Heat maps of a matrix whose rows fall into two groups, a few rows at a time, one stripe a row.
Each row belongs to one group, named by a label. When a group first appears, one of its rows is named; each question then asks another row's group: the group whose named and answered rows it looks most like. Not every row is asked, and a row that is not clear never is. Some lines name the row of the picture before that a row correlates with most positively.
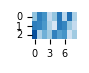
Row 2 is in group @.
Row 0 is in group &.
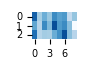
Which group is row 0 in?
@
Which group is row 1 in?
@
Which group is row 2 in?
@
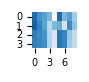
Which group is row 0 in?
&
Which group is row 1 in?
&
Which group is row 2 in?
&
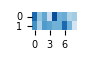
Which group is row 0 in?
@
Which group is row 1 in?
@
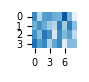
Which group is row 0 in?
@
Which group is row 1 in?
&
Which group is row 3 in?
&
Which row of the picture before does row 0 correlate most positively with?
1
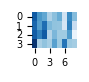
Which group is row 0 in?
&
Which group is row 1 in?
&
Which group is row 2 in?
&
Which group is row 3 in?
@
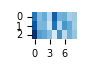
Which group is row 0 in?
@
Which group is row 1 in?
@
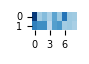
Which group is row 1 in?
&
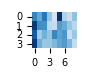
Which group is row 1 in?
&
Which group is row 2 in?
@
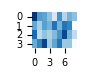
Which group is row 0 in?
&
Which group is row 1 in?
@
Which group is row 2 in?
@
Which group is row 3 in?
&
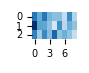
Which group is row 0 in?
&
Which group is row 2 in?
@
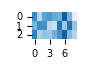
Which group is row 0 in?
@
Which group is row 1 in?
&
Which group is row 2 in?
@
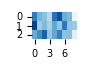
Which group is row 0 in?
@
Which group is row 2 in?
&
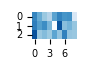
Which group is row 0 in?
@
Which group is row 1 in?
&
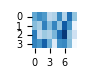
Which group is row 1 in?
@
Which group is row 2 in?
@
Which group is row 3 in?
&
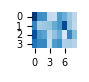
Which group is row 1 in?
@
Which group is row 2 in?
&
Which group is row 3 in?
&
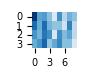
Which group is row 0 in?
&
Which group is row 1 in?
&
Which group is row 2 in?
&
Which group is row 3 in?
&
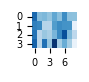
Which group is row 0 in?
@
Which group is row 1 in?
@
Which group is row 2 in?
@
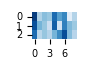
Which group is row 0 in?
@
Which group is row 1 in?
@
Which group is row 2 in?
@
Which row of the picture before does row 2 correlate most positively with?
2
